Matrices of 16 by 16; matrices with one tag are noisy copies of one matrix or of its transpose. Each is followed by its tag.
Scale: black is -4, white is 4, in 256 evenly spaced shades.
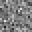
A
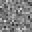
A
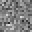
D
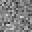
D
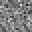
A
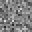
A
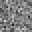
A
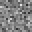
A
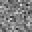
A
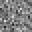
A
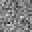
D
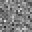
A
